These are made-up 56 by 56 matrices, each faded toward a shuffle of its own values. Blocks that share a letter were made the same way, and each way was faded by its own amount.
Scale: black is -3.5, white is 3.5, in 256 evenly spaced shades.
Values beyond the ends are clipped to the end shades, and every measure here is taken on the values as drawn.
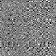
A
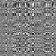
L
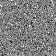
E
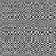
L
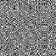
A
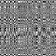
L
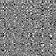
A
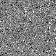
E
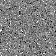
E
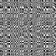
L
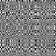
L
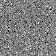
E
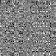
A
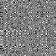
A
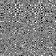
A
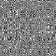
A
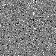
E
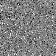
E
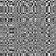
L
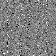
E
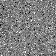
E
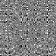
A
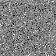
E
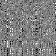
A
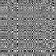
L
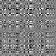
L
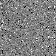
E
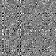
A
